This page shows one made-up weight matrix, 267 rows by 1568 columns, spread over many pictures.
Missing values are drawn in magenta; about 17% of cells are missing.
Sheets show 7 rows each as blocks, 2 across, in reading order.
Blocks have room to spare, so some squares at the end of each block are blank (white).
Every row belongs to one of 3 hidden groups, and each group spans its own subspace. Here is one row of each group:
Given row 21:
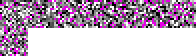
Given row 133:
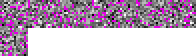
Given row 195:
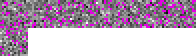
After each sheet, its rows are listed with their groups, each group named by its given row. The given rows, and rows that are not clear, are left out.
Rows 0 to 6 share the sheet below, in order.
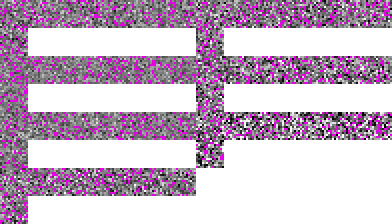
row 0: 195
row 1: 133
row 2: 21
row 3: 195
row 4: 195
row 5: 133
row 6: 21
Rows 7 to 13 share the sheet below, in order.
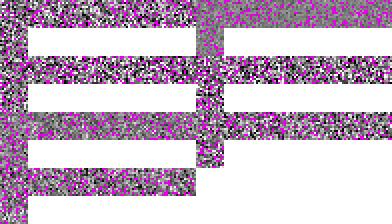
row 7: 195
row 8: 133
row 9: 21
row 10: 195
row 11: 195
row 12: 195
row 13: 133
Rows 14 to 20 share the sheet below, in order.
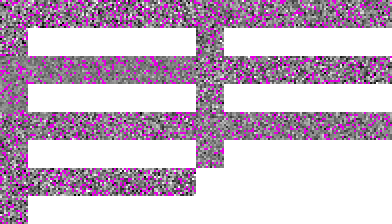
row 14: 133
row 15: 195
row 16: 195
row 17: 21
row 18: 21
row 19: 21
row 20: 21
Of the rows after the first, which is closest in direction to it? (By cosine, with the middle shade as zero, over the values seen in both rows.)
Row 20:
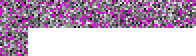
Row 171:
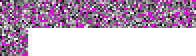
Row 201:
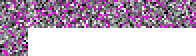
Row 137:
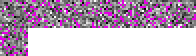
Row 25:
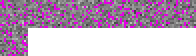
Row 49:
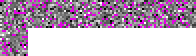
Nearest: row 137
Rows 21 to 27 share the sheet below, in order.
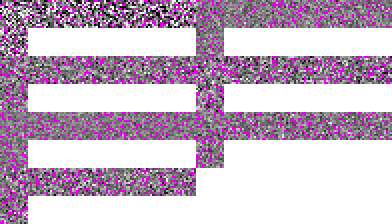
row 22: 21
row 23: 195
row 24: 195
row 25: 195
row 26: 195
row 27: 195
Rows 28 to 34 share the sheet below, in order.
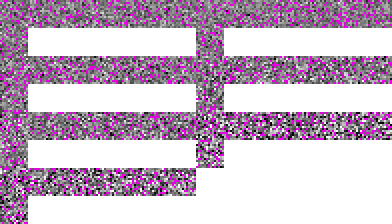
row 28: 195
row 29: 133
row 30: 21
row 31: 195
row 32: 21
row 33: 195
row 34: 21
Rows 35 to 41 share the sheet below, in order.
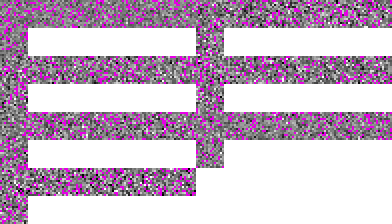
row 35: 21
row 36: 21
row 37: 133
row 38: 195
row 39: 195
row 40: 195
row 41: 195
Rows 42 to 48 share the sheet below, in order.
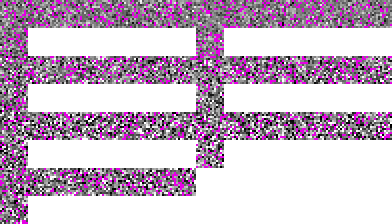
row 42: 21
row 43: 195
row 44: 133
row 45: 195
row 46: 133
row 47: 195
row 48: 195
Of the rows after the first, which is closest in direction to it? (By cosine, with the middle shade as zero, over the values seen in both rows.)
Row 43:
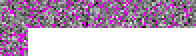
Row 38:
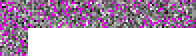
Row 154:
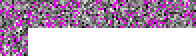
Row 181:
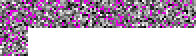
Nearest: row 181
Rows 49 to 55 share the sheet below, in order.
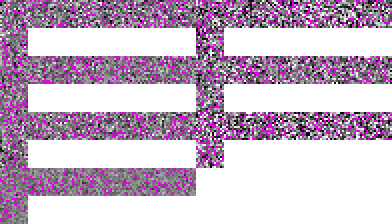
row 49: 21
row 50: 21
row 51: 133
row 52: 133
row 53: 133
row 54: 21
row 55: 195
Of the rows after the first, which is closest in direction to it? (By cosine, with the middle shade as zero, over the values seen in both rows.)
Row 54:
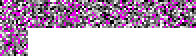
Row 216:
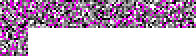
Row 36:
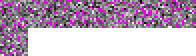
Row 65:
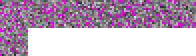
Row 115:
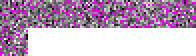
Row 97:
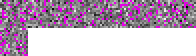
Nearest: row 65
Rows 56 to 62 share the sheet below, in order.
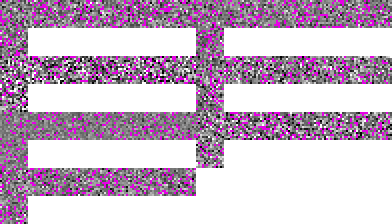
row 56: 195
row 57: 195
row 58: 195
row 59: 133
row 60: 195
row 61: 195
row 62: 21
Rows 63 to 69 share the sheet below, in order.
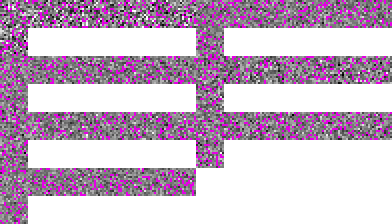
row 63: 195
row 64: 21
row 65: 21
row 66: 195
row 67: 195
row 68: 195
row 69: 21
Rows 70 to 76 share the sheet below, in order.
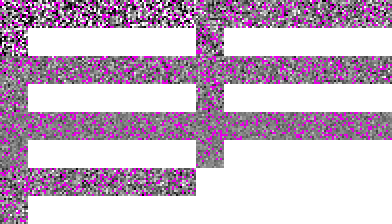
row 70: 195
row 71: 133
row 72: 21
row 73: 195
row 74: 133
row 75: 133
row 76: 133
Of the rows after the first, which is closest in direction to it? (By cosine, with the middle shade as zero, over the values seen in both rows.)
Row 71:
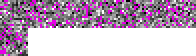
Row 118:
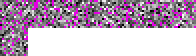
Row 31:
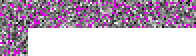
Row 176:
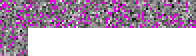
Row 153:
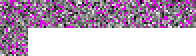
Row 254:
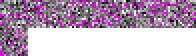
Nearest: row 254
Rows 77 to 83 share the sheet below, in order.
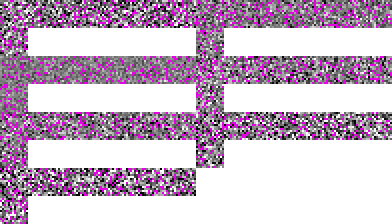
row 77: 21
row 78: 133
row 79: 195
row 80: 133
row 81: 21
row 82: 21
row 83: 133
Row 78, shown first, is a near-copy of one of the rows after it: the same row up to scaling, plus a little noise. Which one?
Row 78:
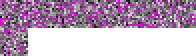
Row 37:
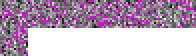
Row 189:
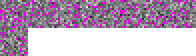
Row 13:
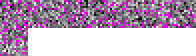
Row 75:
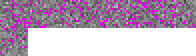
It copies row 37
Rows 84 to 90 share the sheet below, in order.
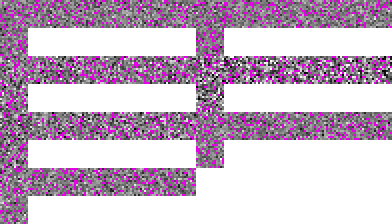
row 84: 21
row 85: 21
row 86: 133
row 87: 195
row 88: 21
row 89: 21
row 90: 21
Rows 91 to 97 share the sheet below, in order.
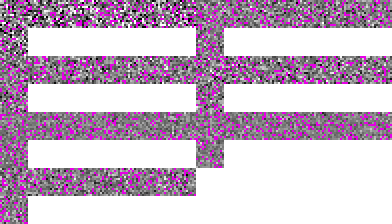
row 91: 195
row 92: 21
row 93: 195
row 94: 195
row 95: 133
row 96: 133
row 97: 133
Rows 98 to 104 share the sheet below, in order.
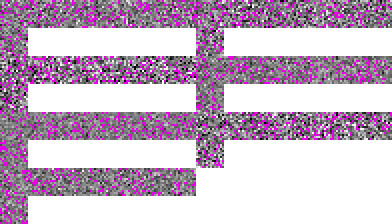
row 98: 133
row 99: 133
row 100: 195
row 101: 21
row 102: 195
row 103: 21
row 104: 21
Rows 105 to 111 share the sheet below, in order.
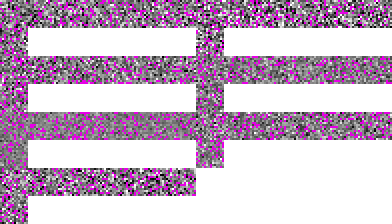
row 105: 195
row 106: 195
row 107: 133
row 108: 195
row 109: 133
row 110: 21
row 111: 21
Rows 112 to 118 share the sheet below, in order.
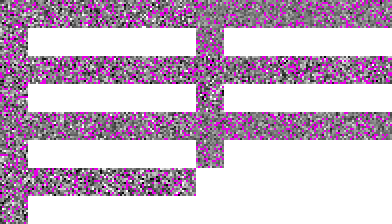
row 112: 195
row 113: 133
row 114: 133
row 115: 133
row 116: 133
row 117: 21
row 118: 21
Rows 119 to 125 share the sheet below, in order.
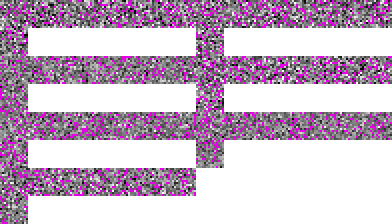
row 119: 133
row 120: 133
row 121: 195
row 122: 195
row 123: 195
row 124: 195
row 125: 195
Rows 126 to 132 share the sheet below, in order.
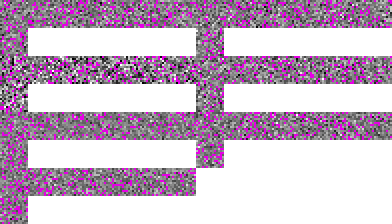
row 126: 21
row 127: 195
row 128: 133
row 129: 21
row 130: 195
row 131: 21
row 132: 21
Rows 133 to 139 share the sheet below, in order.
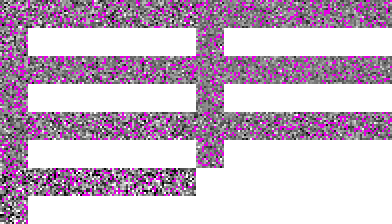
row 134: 21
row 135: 195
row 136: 195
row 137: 21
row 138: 21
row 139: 21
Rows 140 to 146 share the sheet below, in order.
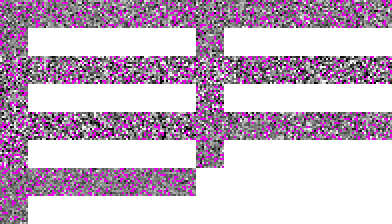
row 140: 21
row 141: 21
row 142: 21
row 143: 21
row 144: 195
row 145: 133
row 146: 195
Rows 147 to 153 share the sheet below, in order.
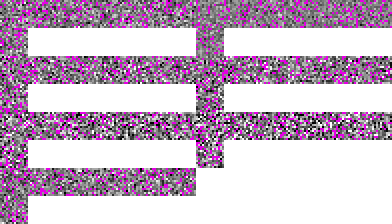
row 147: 21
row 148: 195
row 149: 133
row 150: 195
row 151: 21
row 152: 133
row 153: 21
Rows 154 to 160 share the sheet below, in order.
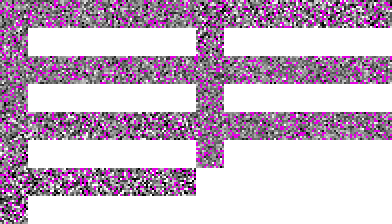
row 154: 133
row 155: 21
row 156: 133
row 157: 21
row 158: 195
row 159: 21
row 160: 195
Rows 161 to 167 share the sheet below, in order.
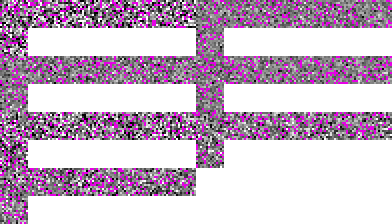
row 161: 195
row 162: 21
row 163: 21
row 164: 195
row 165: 133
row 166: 195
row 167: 133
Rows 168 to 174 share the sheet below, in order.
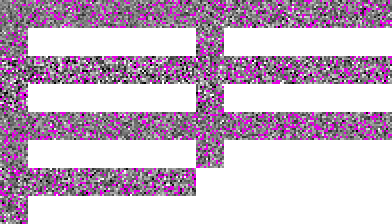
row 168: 195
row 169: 195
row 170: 195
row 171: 133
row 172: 21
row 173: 133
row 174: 133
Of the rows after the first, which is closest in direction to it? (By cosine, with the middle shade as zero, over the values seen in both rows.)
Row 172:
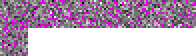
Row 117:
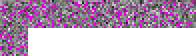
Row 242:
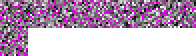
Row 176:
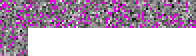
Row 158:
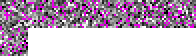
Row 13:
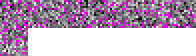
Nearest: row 242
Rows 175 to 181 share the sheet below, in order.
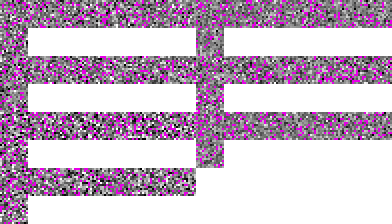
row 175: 133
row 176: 133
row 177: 21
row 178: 21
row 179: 195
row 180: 195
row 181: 195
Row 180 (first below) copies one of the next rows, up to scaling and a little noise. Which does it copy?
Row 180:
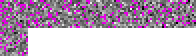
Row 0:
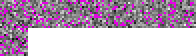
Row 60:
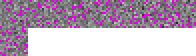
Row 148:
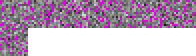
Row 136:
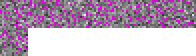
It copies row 60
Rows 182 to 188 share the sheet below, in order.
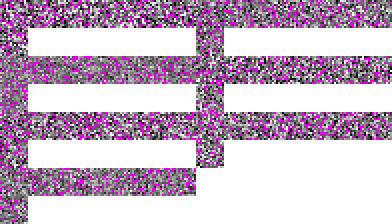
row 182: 195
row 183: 21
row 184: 21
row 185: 133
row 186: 21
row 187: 133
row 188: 195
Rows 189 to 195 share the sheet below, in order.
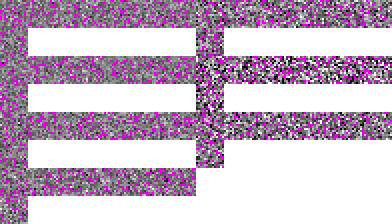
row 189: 133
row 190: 21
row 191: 195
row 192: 21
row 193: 21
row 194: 195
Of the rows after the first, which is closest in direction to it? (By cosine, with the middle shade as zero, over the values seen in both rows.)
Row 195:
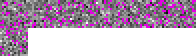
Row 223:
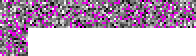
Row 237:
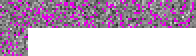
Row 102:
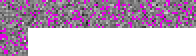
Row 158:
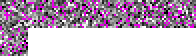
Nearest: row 158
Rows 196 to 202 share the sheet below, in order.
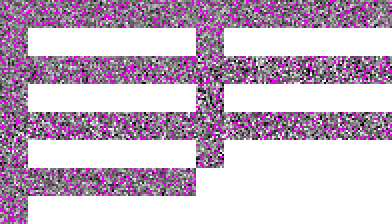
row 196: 21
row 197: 21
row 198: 195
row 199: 133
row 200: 195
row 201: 195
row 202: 195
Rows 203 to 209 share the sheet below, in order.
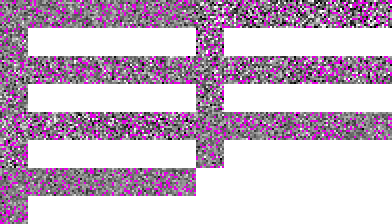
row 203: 195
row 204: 21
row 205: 195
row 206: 133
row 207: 21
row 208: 21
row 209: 21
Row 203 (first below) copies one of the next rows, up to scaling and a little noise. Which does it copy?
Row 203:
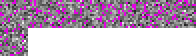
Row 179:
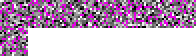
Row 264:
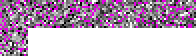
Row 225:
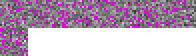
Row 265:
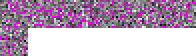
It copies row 225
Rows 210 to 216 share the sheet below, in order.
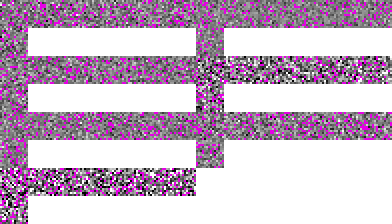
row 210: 133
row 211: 133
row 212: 195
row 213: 195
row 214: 21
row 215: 195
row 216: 133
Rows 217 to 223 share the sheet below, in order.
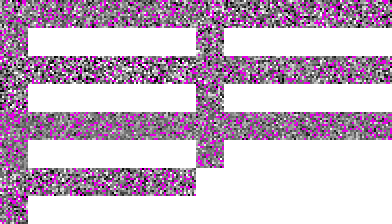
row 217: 133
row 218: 195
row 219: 21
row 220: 195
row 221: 133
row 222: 21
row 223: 133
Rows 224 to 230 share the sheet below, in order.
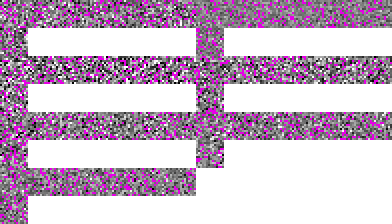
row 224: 133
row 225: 195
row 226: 21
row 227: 21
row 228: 195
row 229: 195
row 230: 195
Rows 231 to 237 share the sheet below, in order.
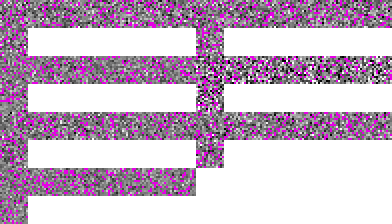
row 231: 21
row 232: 21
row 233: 195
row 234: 133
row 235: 133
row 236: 195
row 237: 133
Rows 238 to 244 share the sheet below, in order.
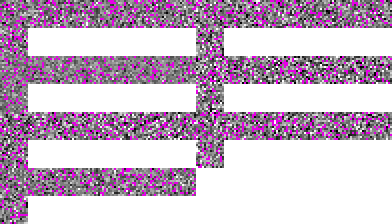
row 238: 195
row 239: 133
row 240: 195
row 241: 21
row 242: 21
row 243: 133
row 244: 133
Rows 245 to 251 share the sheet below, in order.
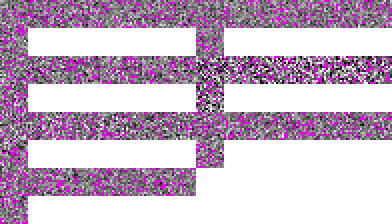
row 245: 195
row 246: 195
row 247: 133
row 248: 21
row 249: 133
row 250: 195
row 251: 133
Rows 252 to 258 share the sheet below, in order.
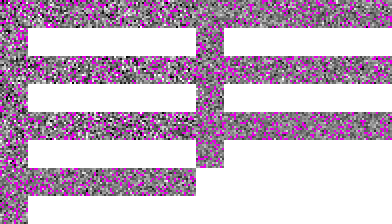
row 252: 133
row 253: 21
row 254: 133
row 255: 195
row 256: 21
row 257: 21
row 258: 195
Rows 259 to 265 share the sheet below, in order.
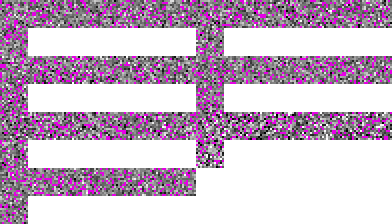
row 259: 195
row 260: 195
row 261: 133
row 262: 21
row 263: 195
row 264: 195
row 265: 195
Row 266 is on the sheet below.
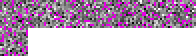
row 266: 21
